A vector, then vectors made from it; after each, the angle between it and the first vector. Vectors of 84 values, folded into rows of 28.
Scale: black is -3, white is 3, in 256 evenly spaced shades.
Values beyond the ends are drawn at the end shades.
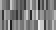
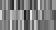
partly opposed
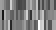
nearly parallel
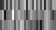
partly opposed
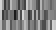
partly aligned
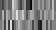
partly opposed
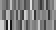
partly aligned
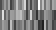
nearly opposite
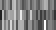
partly opposed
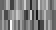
nearly opposite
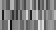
nearly parallel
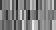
orthogonal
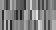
nearly parallel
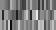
nearly parallel
